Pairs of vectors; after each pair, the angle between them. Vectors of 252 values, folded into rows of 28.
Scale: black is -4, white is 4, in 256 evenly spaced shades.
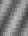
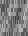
partly opposed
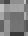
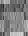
nearly opposite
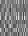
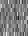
partly opposed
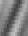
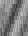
nearly parallel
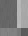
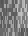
partly aligned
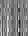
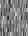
partly opposed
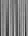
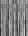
nearly parallel
